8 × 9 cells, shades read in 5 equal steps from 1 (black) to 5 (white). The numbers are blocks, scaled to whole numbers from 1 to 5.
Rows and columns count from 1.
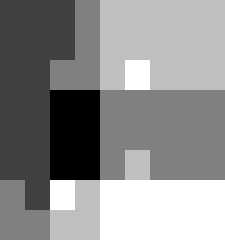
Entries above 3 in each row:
5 5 5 0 0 1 7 7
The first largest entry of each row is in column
5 5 6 5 5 6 3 5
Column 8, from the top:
4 4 4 3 3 3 5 5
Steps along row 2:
same same up up same same same same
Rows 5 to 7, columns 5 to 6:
3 3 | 3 4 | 5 5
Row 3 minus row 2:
0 0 1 0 0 1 0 0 0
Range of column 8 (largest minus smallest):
2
